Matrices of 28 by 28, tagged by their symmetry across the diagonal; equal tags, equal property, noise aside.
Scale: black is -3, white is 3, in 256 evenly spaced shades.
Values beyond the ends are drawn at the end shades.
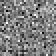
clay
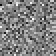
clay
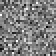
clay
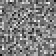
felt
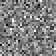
clay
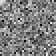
felt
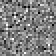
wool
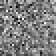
wool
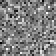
felt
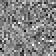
clay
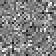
felt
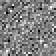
felt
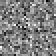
wool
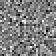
wool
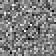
felt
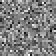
wool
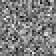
clay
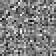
wool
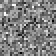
felt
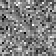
wool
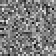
clay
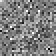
felt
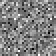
felt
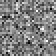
wool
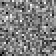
clay
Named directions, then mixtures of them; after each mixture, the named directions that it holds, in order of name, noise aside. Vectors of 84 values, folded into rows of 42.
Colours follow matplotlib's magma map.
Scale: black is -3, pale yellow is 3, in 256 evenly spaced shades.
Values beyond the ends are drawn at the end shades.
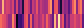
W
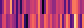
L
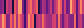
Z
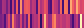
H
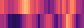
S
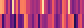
L, S, Z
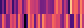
H, L, Z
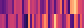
H, L, Z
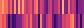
H, S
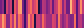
Z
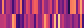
H, W, Z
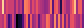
S, W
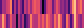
L, W, Z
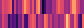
L, S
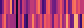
L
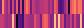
H, W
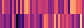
H, S, W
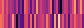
W
